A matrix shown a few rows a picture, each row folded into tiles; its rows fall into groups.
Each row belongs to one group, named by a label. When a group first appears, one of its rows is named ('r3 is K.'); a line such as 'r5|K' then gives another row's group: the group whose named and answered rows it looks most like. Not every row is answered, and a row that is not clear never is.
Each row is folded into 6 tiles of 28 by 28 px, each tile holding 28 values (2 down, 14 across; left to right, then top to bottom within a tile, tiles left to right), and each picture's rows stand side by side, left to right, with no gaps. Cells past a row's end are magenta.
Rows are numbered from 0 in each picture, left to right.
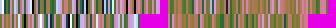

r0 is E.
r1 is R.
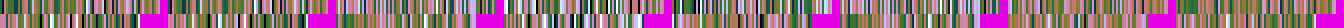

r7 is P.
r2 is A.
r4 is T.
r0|P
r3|E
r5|A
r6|E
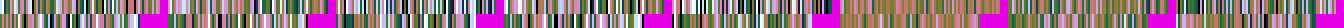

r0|E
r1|E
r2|A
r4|A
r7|T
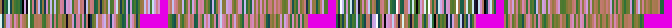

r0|T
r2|R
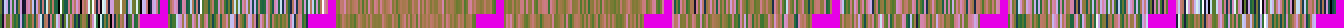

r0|R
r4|T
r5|E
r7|A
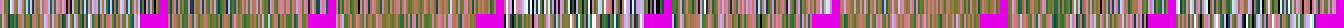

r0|A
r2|T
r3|A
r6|T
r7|E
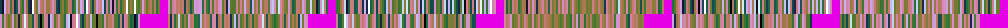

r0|P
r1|R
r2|T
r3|T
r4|T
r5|R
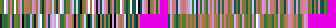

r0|R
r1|A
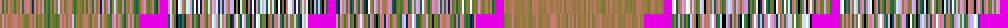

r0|T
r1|A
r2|P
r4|E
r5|E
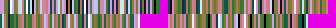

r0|A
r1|P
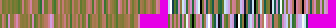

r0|P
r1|E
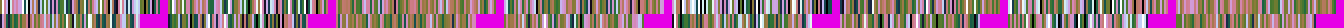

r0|A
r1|R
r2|R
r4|A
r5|P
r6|E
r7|E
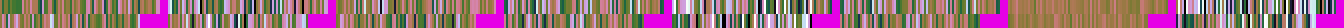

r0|P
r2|R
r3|P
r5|P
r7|A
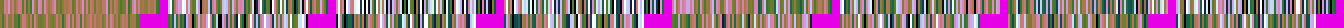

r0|P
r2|A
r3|A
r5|E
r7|A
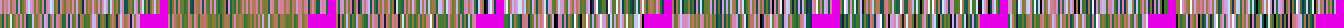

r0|R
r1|R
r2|R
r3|E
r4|T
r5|R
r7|R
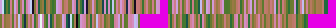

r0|E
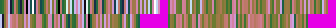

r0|T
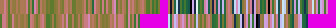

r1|T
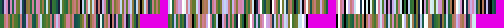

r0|R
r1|E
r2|A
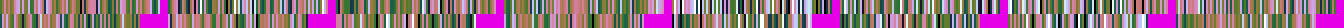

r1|T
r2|P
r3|T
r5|R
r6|E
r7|A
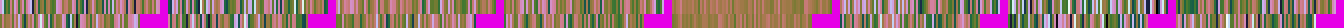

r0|E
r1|P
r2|E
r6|R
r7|P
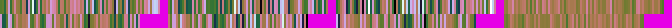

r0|T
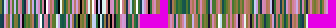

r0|R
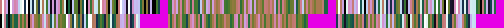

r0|A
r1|P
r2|A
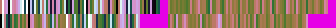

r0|A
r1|P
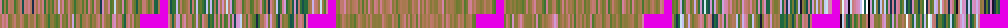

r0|T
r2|P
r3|P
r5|A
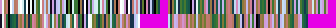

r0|A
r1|T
